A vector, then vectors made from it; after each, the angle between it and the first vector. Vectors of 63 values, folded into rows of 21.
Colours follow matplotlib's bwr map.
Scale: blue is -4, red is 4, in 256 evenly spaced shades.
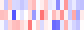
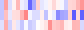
partly opposed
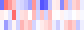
orthogonal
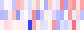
partly opposed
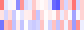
orthogonal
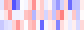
partly aligned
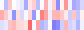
nearly parallel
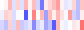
orthogonal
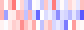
orthogonal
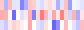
nearly parallel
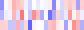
partly opposed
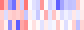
orthogonal
